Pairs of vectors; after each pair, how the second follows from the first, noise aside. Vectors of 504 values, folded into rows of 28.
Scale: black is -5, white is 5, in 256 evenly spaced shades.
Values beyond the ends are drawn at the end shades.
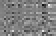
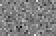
shuffled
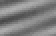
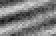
scaled up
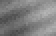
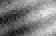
scaled up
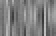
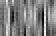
scaled up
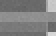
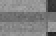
negated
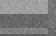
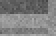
negated
